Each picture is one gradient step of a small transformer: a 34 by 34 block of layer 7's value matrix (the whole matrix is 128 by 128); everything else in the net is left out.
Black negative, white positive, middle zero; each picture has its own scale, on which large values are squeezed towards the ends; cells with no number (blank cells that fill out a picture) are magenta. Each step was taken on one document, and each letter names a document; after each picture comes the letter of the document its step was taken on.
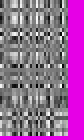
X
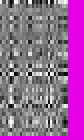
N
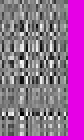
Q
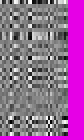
N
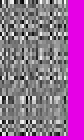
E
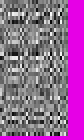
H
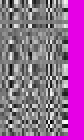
N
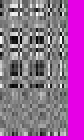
X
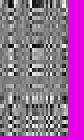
N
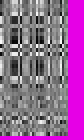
X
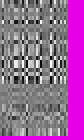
Q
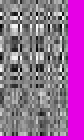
X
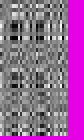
X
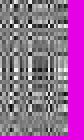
N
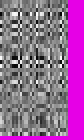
X
